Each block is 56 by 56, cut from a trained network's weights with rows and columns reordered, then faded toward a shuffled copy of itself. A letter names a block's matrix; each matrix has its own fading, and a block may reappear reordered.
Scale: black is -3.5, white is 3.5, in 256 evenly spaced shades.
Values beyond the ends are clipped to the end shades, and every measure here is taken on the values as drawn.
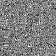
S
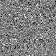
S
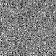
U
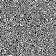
S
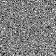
S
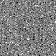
S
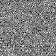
S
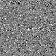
S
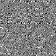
U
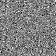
S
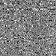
U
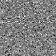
S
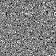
S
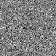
S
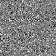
S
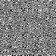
U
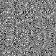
U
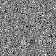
S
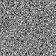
U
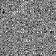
U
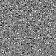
S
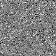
S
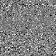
U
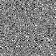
U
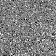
S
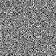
U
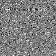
S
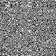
U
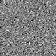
S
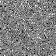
S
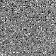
S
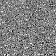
S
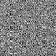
U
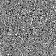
S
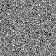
S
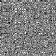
U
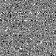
U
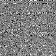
U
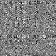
U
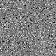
S
